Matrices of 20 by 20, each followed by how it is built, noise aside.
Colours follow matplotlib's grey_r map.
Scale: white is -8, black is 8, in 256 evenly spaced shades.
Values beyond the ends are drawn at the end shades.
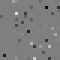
sparse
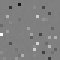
sparse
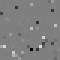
sparse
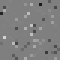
sparse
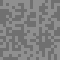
noise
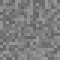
noise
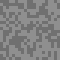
noise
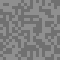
noise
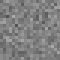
noise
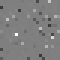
sparse
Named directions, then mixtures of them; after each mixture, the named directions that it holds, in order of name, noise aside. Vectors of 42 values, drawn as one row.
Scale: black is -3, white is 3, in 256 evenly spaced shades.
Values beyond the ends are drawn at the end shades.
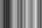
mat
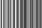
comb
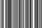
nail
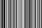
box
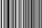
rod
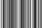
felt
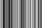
felt, mat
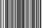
box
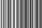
comb, nail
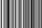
rod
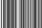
felt, rod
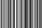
box, comb, nail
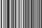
rod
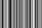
box, nail, rod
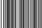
box, felt, rod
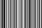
box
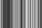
felt, mat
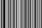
box, comb, felt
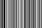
box, nail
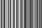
box, comb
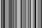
box, felt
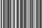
comb, mat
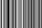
rod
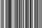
nail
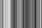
mat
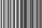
comb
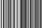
comb, felt, nail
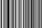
rod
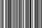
nail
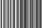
comb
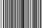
box, felt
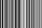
comb, felt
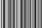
box, comb, felt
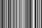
box, nail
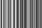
comb
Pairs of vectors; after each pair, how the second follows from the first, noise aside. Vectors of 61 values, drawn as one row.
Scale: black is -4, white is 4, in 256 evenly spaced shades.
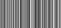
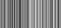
sign-scrambled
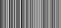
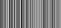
copied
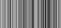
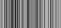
reversed
